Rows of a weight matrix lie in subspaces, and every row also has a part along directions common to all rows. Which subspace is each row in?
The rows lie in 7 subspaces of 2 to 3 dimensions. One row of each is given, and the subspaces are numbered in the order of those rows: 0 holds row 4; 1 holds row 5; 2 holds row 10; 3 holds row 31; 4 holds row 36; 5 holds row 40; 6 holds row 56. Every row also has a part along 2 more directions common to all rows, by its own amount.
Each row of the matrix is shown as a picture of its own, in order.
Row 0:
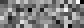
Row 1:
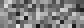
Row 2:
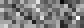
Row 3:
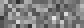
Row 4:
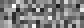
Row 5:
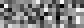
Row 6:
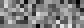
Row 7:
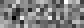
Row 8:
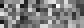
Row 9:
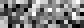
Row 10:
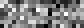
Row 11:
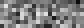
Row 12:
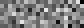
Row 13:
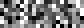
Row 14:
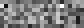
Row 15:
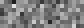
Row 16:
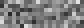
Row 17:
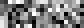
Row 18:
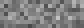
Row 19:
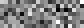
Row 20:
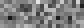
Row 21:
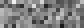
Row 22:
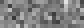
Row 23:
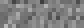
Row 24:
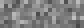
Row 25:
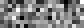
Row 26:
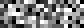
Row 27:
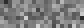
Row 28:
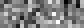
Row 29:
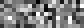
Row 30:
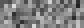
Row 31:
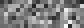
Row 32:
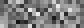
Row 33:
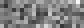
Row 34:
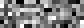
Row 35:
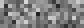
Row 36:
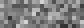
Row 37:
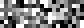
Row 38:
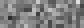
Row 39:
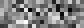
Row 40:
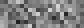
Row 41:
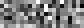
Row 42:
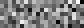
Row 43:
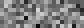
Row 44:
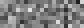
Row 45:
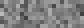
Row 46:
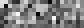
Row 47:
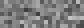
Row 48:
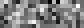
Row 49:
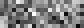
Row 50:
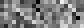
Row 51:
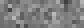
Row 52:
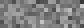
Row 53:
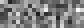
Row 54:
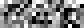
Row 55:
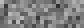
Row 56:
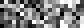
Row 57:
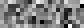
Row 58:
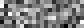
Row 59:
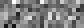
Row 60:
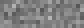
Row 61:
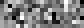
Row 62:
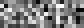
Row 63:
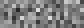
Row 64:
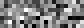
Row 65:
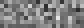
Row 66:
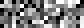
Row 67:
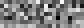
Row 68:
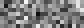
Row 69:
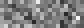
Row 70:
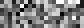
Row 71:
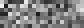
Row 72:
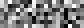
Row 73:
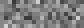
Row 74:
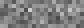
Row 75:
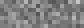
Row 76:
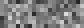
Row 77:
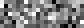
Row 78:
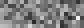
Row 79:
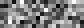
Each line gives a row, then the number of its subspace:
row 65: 1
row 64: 4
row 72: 3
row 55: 4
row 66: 6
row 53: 1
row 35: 4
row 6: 2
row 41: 1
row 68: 2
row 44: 3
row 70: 6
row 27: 2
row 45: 2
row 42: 3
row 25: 0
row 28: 0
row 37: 4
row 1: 2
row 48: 0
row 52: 3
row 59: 6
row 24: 0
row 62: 1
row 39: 5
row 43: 2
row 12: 3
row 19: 3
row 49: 5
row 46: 0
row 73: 6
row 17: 5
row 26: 3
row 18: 1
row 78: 6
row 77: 4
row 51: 0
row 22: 0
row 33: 2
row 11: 2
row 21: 6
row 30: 0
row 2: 6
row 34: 4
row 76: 5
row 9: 5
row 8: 2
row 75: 5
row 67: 1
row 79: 4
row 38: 1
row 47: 4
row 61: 0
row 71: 2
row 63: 0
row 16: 4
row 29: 1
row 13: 2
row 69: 6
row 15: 5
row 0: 3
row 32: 5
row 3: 5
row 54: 3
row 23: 6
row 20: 1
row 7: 0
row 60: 0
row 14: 1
